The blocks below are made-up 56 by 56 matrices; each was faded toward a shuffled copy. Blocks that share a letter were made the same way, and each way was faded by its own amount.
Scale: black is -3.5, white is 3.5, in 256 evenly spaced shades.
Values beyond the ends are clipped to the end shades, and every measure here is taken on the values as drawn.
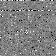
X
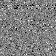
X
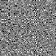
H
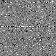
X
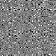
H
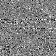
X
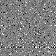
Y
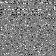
X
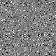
Y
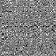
H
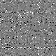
Y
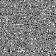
X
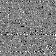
X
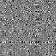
H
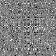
H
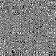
H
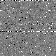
X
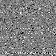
X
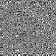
H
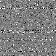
X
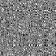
H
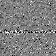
X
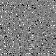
Y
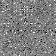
Y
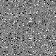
Y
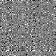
H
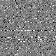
X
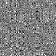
H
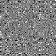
H
